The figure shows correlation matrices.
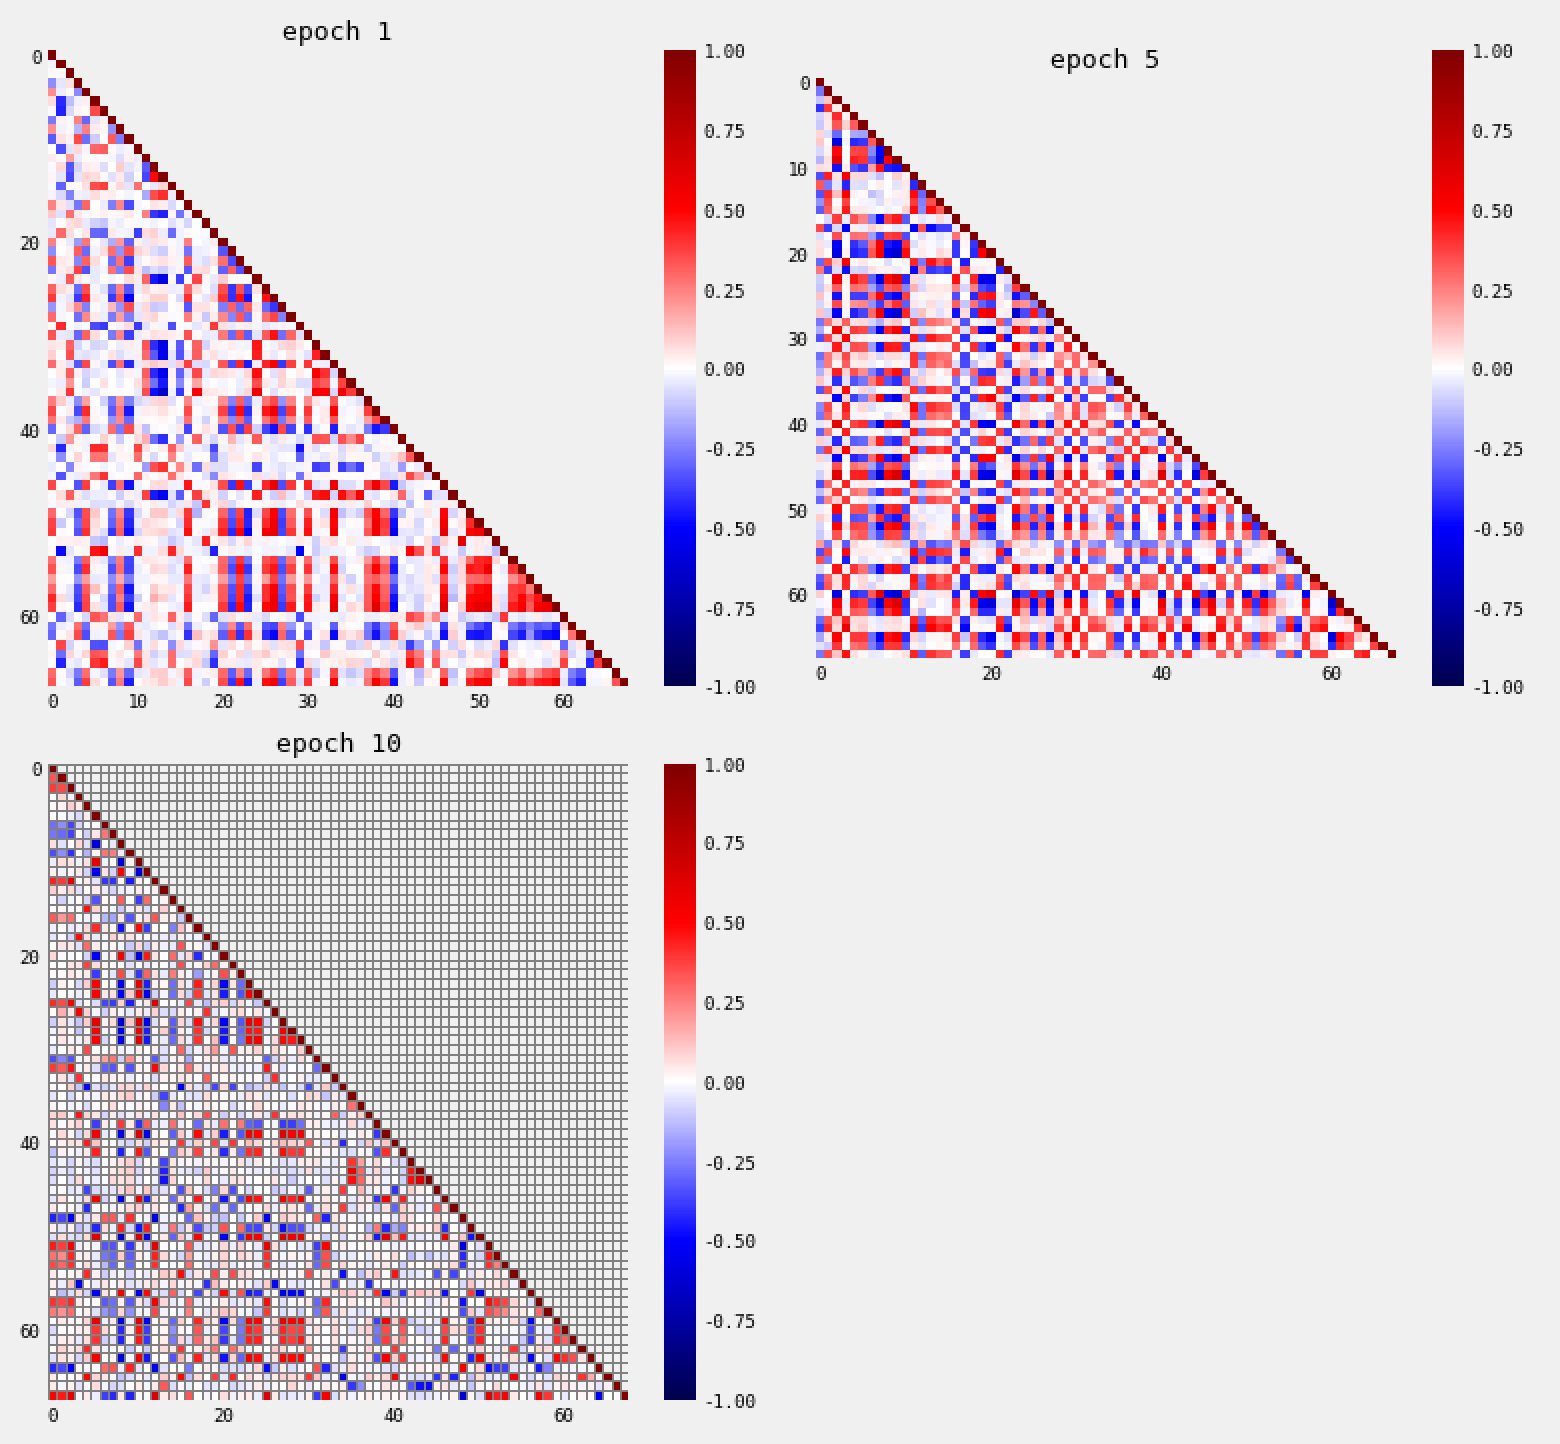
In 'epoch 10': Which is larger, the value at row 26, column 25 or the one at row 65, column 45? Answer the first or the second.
the first
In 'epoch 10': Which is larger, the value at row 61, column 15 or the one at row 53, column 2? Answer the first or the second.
the second
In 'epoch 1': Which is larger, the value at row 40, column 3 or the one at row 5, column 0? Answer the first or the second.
the first
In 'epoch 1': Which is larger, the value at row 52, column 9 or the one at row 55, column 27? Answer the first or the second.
the first
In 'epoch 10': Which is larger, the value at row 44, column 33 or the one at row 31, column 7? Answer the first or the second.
the second
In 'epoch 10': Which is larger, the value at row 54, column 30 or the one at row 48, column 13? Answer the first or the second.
the first
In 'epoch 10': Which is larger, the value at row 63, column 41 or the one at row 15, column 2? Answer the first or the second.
the first
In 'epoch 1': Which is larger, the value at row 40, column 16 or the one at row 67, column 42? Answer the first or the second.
the second
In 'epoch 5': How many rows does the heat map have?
68
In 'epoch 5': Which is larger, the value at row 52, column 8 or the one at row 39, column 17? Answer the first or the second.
the first
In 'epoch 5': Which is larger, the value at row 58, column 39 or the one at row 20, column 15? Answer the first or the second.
the first
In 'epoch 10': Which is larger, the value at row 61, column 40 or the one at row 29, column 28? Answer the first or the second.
the second
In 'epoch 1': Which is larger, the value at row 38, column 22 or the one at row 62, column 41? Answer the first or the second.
the first
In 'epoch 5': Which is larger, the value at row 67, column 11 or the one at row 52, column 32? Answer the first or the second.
the first
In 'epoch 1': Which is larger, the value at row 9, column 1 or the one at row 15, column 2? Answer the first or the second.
the first
